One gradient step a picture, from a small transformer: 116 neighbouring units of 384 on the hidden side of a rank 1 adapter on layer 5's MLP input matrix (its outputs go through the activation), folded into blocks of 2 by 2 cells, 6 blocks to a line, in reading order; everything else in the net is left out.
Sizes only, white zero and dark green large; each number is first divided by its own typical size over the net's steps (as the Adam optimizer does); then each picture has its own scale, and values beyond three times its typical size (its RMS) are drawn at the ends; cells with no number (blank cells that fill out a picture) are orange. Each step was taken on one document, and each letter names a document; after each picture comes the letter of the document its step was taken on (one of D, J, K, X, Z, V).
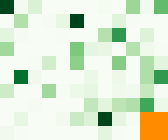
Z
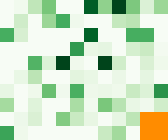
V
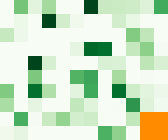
V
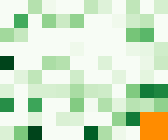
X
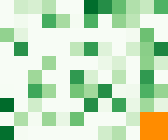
V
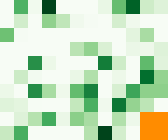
V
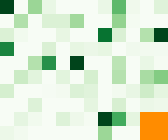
Z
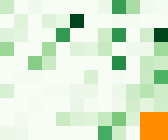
Z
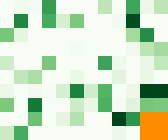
X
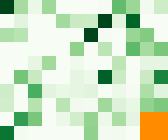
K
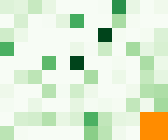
Z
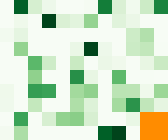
V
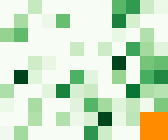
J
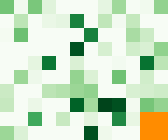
K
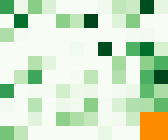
K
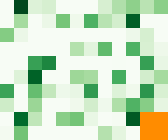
K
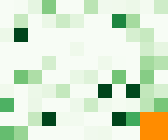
X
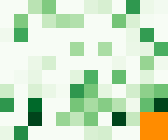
X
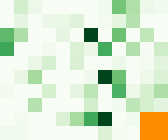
Z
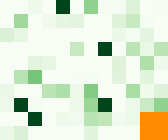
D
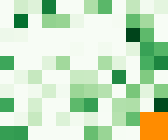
X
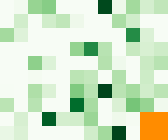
V
